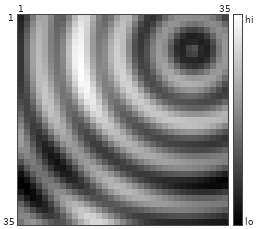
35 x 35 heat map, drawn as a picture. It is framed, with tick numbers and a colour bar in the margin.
The ninth with the highest average is the top left. Concentric rings centre on the top right. The halves do not mirror each other. No row or column stands out.
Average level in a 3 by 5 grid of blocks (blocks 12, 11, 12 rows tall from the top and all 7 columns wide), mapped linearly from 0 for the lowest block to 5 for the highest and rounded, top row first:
25321
23322
02210
